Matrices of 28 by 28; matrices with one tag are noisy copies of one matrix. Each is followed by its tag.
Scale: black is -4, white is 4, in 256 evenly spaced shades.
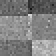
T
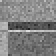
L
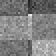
T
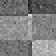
T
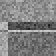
L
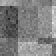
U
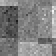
U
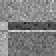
L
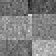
T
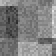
U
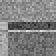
L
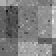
U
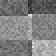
T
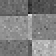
T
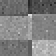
T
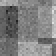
U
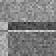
L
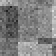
U
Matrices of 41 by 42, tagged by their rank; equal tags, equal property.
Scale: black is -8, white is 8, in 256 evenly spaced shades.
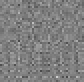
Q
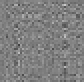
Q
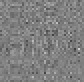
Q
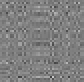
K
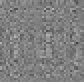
Q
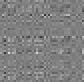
K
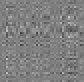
K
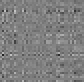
K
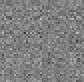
Q
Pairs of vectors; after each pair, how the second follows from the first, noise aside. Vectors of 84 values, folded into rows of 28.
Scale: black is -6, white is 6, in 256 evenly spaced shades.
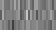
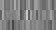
copied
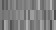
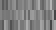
copied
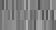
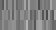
copied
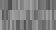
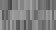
copied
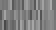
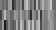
scaled up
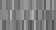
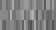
copied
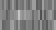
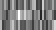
scaled up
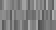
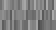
copied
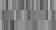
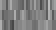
copied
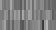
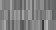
copied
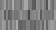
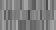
copied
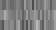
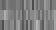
copied
